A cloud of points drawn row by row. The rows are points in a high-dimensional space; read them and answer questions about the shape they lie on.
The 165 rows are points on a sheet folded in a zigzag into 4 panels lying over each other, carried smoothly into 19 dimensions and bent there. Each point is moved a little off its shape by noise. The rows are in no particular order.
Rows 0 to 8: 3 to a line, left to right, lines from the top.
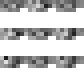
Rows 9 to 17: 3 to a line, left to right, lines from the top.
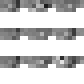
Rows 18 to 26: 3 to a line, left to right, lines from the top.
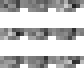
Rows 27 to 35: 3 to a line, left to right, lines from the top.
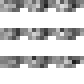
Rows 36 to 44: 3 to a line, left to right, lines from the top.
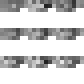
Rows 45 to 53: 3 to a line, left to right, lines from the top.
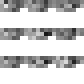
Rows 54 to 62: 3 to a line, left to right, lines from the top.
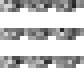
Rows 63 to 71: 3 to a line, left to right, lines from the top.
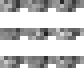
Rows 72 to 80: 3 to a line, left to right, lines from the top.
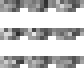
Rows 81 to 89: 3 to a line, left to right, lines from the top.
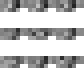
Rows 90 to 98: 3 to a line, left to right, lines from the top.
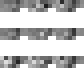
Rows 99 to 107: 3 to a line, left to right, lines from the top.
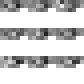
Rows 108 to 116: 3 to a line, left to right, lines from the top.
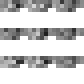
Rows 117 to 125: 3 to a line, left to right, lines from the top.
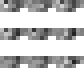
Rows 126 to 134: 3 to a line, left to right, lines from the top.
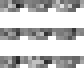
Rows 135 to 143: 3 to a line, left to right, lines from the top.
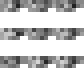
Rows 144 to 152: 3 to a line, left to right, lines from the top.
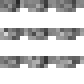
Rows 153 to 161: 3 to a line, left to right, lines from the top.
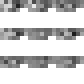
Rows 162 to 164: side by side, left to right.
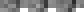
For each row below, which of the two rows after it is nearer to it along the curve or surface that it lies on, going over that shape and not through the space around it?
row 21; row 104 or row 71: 104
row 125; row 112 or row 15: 112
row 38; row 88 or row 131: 88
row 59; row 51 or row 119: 51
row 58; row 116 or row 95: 95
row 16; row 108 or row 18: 18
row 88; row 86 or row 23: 86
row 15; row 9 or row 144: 144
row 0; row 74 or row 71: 74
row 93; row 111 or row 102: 102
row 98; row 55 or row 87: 87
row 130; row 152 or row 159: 159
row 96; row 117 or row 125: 125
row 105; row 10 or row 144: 10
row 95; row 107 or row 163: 163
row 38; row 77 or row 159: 159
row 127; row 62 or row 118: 118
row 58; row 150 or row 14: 14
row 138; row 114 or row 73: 114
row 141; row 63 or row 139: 63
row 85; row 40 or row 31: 40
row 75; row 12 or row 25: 25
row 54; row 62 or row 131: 131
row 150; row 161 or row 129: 161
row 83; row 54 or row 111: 54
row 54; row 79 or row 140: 140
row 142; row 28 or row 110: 28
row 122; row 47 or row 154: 47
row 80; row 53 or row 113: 113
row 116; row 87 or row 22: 87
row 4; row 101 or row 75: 75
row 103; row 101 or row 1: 1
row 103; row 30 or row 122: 122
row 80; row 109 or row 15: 15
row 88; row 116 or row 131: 131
